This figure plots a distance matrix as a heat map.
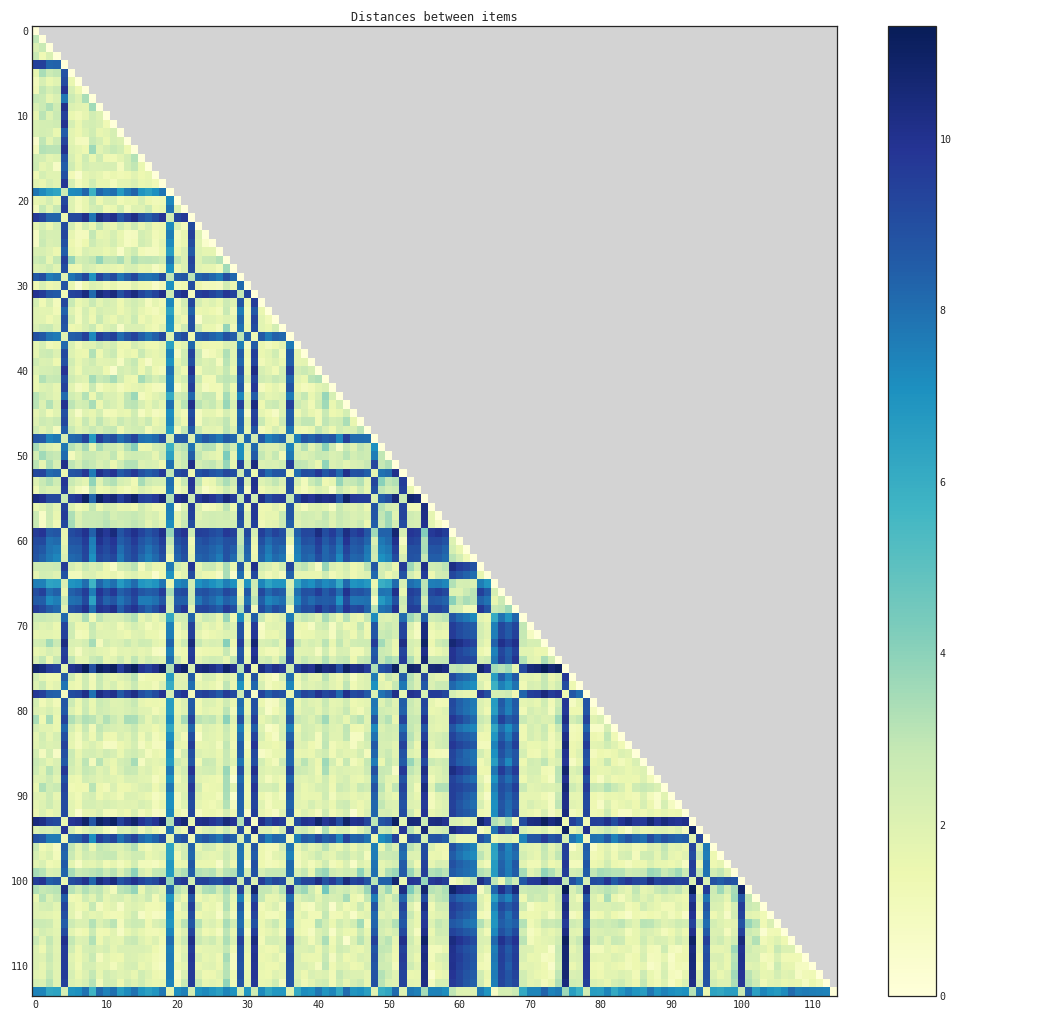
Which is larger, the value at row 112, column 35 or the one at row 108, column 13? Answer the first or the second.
the second
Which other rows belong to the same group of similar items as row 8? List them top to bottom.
0, 1, 2, 3, 5, 6, 7, 9, 10, 11, 12, 13, 14, 15, 16, 17, 18, 20, 21, 23, 24, 25, 26, 27, 28, 30, 32, 33, 34, 35, 37, 38, 39, 40, 41, 42, 43, 44, 45, 46, 47, 49, 50, 51, 53, 54, 56, 57, 58, 63, 64, 69, 70, 71, 72, 73, 74, 76, 77, 79, 80, 81, 82, 83, 84, 85, 86, 87, 88, 89, 90, 91, 92, 94, 96, 97, 98, 99, 101, 102, 103, 104, 105, 106, 107, 108, 109, 110, 111, 112
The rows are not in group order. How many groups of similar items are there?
2
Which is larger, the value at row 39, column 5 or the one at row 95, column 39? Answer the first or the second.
the second
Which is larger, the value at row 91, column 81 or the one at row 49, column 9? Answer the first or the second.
the second
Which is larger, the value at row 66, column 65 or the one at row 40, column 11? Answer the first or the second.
the first
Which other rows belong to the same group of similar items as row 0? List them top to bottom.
1, 2, 3, 5, 6, 7, 8, 9, 10, 11, 12, 13, 14, 15, 16, 17, 18, 20, 21, 23, 24, 25, 26, 27, 28, 30, 32, 33, 34, 35, 37, 38, 39, 40, 41, 42, 43, 44, 45, 46, 47, 49, 50, 51, 53, 54, 56, 57, 58, 63, 64, 69, 70, 71, 72, 73, 74, 76, 77, 79, 80, 81, 82, 83, 84, 85, 86, 87, 88, 89, 90, 91, 92, 94, 96, 97, 98, 99, 101, 102, 103, 104, 105, 106, 107, 108, 109, 110, 111, 112
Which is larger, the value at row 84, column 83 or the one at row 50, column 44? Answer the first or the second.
the second
